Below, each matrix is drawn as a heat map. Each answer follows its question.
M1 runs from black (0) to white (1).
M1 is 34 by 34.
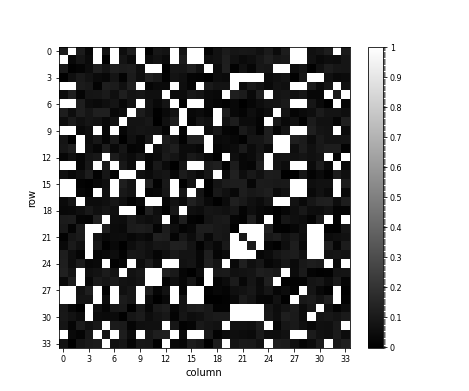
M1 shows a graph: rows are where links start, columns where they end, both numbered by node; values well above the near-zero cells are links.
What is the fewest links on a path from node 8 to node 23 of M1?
5
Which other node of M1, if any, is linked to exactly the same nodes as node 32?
node 1
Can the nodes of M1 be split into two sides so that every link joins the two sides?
no
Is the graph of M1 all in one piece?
yes
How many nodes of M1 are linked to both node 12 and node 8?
1
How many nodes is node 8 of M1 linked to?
4
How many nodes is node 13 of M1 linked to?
11
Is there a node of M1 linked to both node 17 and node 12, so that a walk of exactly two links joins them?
no
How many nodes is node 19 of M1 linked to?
5
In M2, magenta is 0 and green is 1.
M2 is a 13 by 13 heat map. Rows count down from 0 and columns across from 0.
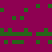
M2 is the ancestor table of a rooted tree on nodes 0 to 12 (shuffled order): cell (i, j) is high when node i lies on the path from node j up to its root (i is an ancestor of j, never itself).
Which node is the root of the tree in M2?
8
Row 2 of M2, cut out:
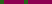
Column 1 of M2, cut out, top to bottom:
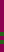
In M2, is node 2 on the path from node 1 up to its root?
no
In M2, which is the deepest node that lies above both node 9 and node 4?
10
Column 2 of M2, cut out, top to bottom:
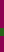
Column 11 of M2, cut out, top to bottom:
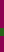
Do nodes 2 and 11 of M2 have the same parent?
yes
